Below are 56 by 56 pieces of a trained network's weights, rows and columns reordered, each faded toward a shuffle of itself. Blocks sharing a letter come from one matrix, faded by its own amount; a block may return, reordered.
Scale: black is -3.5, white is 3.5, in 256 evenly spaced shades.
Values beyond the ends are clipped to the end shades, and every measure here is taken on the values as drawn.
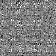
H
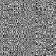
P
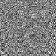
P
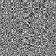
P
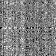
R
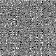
H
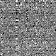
H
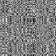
P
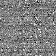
H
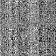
R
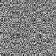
P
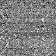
H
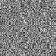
P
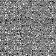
H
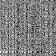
R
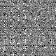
H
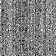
R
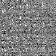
H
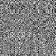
P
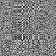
P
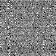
H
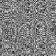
P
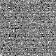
H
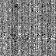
R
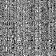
R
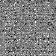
H
